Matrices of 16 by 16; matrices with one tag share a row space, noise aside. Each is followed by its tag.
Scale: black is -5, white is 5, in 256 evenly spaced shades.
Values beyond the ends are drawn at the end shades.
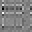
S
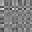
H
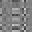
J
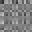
H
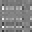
S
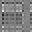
S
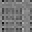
S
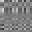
H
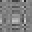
J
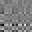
H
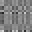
H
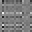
S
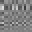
H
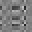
J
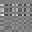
H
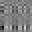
H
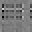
S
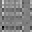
S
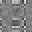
J
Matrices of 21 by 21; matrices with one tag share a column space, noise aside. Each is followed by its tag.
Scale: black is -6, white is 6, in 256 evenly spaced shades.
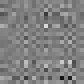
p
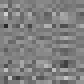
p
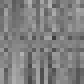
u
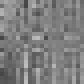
u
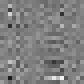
p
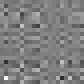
p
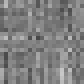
u
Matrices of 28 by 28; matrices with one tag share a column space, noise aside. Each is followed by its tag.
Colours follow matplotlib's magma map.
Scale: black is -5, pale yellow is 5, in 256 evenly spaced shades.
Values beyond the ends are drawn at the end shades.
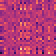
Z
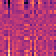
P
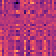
P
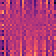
P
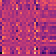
Z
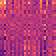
P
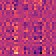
Z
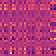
Z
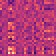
Z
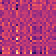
Z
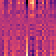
P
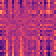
P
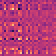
Z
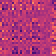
Z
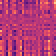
P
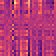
P
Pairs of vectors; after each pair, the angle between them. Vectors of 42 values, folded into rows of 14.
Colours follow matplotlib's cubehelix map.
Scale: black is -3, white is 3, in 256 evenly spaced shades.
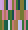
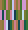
partly opposed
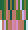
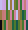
nearly opposite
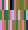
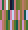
nearly parallel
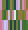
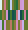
orthogonal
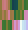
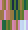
nearly parallel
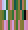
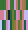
partly opposed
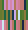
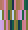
orthogonal
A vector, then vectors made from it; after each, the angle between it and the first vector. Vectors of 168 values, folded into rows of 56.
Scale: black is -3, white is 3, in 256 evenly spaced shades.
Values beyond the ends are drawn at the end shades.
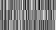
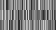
nearly opposite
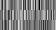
nearly parallel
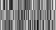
orthogonal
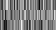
partly aligned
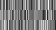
nearly opposite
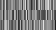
nearly opposite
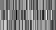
partly opposed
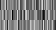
partly opposed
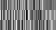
orthogonal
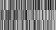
partly aligned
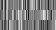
nearly parallel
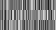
nearly parallel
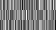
partly opposed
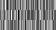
partly opposed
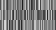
nearly opposite
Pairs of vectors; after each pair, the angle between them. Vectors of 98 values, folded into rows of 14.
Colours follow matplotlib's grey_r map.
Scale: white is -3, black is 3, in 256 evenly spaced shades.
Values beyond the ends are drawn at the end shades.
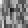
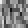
nearly parallel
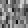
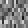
partly opposed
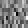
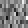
nearly parallel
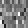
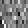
nearly opposite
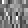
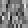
partly aligned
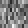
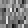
nearly opposite
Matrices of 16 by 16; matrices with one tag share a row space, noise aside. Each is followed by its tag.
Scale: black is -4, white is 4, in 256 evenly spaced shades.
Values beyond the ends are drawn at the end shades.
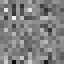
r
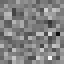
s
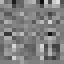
s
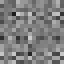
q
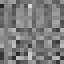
q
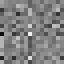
q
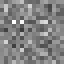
r
